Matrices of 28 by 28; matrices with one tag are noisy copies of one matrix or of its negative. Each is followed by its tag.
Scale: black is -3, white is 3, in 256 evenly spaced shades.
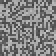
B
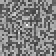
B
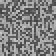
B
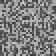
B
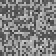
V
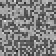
V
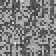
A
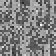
A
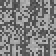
A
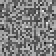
B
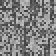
A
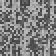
A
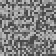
V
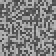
B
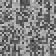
A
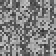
A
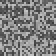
V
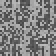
A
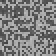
V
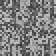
A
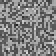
B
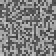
B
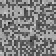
V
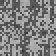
A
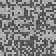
V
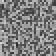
B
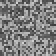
V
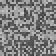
V
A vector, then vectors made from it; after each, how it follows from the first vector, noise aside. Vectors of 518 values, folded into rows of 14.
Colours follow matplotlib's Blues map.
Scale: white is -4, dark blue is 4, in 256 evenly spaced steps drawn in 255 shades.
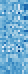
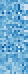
negated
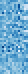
negated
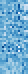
negated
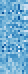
negated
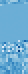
partly zeroed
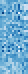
negated
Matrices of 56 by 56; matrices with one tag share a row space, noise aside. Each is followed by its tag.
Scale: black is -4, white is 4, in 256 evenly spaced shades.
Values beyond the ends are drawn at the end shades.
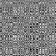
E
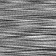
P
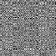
E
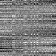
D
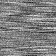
P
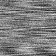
P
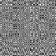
E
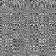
E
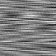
P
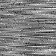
P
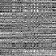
D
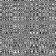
E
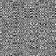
E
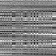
D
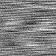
P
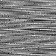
P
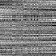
D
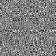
E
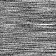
P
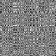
E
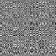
E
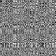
E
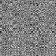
E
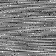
P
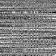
D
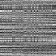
D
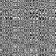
E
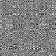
E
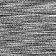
P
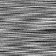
P
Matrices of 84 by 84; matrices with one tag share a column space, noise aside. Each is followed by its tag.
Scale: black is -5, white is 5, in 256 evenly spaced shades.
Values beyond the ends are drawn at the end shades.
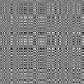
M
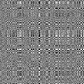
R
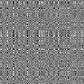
R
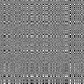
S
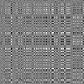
M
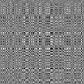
M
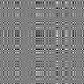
R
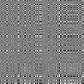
S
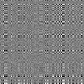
S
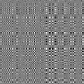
M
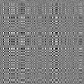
M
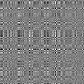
R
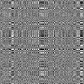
R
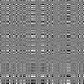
S
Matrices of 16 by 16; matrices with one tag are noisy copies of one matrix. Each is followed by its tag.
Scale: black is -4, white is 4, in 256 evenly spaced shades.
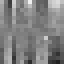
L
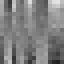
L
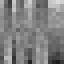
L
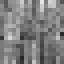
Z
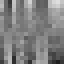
L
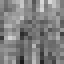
Z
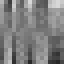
L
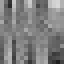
L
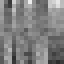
L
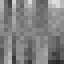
L
